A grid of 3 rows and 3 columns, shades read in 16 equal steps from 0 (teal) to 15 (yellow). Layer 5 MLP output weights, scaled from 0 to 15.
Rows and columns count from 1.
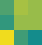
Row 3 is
15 3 0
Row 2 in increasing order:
2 9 9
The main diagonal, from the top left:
4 9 0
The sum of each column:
21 22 18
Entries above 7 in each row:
2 2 1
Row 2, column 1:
2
